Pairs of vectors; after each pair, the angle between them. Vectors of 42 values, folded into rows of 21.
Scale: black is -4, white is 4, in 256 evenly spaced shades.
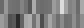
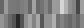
nearly parallel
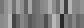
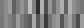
partly aligned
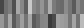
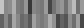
nearly opposite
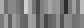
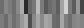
nearly opposite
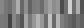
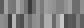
partly aligned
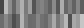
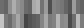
orthogonal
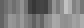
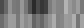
nearly parallel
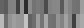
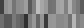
partly opposed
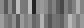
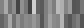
nearly opposite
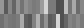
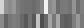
partly aligned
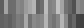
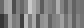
partly aligned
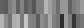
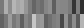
orthogonal
